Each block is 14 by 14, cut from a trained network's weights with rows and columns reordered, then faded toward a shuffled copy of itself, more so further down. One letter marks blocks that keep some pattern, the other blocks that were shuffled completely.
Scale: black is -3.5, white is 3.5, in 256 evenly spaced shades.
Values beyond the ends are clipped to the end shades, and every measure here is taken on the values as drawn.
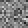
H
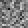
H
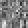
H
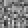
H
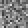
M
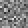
H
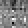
H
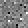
M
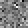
M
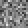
M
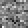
M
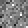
M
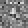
H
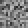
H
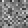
H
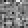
H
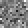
M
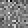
H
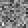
M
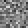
M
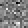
H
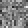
H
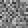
H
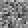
M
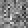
H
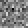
H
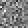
H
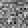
M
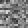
H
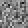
M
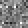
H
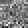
H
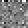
H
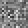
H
